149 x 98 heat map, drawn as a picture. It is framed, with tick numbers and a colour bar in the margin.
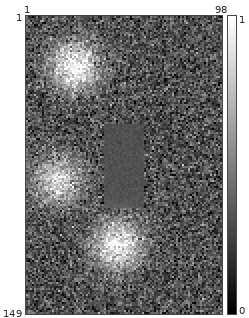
No row or column stands out. Three bumps rise from the field. In the centre lies a patch that is calmer than the rest. On average the colour sits 40% of the way up the scale.
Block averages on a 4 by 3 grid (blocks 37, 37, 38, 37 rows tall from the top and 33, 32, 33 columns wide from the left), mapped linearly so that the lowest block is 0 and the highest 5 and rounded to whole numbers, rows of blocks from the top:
5 1 0
1 0 0
4 2 0
0 4 0
